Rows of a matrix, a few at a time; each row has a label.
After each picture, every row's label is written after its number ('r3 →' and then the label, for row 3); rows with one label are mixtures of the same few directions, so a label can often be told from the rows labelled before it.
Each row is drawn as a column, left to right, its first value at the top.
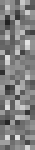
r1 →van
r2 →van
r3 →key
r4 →key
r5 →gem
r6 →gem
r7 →gem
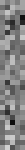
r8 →gem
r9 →gem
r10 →van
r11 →key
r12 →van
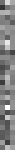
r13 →key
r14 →gem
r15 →gem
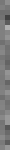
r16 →key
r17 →van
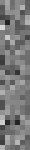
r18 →van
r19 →van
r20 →key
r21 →van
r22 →key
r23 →van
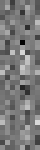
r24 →van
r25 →gem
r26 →gem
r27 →key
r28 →key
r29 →van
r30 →van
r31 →van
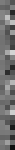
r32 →key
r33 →van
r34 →gem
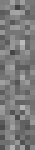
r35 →gem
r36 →key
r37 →gem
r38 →key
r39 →gem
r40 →gem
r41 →van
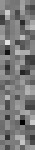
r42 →van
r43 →key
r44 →key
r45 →key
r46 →van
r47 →van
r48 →van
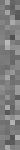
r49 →key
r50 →gem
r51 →van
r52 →key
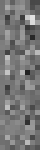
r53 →van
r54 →van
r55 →gem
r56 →key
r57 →van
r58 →van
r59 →van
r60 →gem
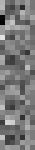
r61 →van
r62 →van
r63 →van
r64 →van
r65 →key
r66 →gem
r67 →van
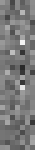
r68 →gem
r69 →van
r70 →gem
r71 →gem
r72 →key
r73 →van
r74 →van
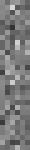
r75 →van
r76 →van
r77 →key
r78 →gem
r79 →key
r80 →gem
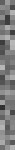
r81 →gem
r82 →van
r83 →gem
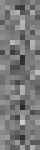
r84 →gem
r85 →key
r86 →key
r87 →key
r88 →van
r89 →gem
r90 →gem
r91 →van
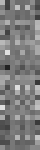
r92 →gem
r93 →gem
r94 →gem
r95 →key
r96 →gem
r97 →key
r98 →gem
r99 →key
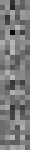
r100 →gem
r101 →van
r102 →gem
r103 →van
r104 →gem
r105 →key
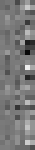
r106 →gem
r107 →van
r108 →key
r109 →gem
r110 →key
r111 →gem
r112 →gem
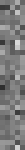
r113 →key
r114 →key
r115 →gem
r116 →gem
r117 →van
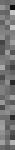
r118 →gem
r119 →gem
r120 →key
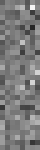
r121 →gem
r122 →gem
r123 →key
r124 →key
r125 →key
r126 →gem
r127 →key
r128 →van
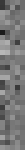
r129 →gem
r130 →gem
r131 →key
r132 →key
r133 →gem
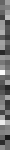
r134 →van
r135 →key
